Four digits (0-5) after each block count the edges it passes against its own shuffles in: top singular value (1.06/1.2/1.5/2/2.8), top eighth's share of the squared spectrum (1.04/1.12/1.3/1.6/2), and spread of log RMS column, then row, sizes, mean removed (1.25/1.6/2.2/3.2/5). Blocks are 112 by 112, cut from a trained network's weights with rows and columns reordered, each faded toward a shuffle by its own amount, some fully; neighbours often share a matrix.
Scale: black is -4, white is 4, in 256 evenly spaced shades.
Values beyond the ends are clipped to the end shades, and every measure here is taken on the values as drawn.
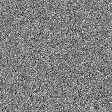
0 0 0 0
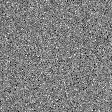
0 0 0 0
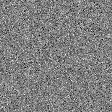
0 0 0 0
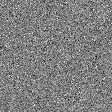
0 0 0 0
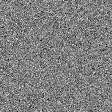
1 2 0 1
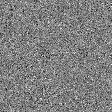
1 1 0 1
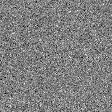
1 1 0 1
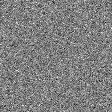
0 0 0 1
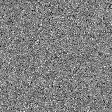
0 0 0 0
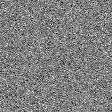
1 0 0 0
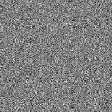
3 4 2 3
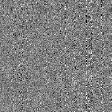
3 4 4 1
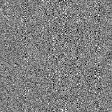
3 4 3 1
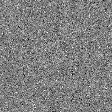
2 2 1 0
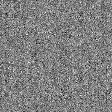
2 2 0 1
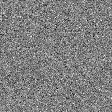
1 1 0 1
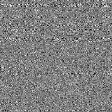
3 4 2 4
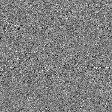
2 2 0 2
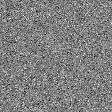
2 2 0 1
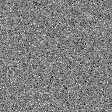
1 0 0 0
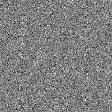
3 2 2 0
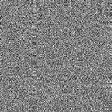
3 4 2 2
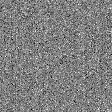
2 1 0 1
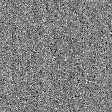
1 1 0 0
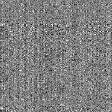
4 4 1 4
